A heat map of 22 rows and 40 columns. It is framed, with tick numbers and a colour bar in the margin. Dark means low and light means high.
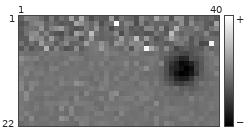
Seam: horizontal, 30% of the way down, the bottom part calmer. Odd rows or columns: none. Histogram: heavy tails on both sides. Dips: one, in the middle right. Ninth with the lowest average: middle right.
